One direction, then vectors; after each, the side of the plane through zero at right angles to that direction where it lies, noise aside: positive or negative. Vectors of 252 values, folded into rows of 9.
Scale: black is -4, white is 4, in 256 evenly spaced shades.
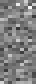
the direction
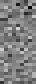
negative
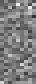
positive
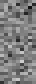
negative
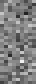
negative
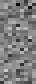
negative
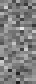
negative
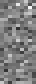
positive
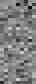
negative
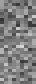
negative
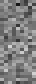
negative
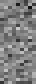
negative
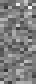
positive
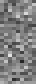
positive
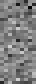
negative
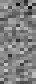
negative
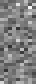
positive
